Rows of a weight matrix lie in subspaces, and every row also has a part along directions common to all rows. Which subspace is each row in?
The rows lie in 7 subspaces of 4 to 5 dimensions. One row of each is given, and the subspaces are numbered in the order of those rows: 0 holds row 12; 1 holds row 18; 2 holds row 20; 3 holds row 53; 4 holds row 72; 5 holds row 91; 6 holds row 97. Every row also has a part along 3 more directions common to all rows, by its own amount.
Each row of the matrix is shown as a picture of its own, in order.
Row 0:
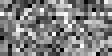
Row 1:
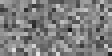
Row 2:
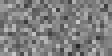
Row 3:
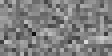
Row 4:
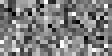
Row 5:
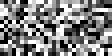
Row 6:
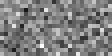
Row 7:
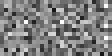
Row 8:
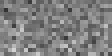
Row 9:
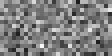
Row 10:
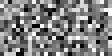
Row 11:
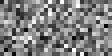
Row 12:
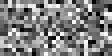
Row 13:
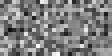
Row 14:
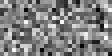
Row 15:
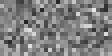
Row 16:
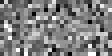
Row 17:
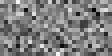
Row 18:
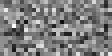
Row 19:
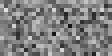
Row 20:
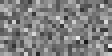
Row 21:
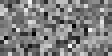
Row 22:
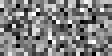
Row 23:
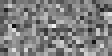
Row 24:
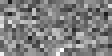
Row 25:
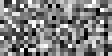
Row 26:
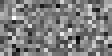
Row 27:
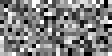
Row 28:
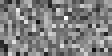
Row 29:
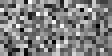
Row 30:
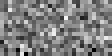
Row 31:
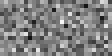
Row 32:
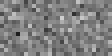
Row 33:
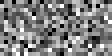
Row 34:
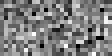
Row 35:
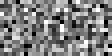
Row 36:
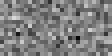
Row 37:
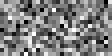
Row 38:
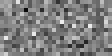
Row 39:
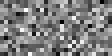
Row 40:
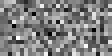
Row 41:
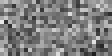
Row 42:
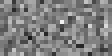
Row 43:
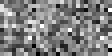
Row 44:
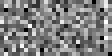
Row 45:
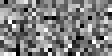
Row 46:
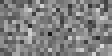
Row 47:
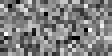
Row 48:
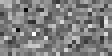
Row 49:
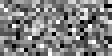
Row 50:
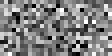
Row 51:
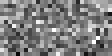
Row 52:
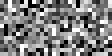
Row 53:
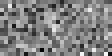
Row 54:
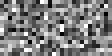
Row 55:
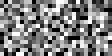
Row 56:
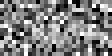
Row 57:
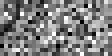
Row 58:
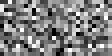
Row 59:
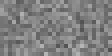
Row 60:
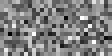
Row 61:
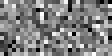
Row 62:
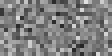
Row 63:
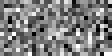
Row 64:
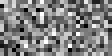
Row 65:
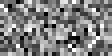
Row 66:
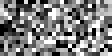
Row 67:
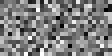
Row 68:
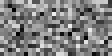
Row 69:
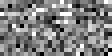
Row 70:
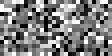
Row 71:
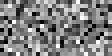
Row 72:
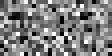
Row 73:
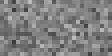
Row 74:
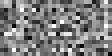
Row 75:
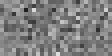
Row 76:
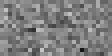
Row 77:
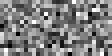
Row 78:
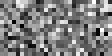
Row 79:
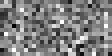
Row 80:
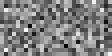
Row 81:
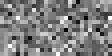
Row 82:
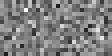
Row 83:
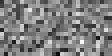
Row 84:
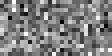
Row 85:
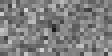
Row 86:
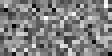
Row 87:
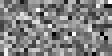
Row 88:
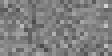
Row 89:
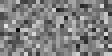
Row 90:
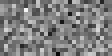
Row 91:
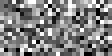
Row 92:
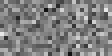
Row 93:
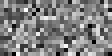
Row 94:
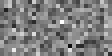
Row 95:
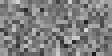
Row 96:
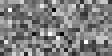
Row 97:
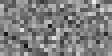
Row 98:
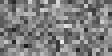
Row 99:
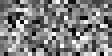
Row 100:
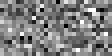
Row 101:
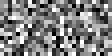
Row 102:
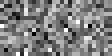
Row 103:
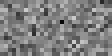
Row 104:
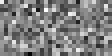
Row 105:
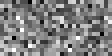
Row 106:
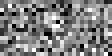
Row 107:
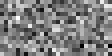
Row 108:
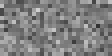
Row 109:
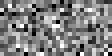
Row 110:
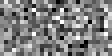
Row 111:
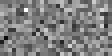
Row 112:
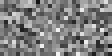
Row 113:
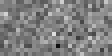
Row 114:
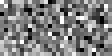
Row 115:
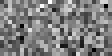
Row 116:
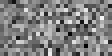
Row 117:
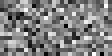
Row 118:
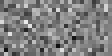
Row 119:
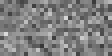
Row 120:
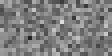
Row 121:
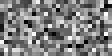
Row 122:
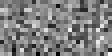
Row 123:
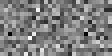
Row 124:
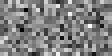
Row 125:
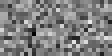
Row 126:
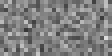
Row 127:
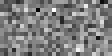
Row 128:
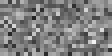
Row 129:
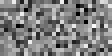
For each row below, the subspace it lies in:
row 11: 5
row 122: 2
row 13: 1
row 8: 6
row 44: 5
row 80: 5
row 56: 2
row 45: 5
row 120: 2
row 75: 2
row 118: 5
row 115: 4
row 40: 3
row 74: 1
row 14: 2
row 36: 4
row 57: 3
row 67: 0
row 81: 6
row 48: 6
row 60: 0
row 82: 5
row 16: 2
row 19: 3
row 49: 3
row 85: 3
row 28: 0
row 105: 6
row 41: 0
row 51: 0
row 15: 1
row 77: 2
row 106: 3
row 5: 0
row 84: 1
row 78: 6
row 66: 3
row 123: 0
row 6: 6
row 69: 3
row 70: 4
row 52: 4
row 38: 2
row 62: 3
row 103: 0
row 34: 5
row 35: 2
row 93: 5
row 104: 4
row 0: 3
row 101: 4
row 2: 5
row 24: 6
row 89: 2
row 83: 1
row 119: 6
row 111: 0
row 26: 4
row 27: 5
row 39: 0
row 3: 4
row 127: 4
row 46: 4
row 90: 5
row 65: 1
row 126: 5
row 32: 4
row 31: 4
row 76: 0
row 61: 6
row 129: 3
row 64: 6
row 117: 6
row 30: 4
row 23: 0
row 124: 0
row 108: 6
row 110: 2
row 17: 1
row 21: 1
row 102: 6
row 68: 4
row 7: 2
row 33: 6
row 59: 3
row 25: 5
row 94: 6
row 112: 2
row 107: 3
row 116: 3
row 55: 2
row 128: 0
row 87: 6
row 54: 1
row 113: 3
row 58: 6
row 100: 1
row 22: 3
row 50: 2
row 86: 5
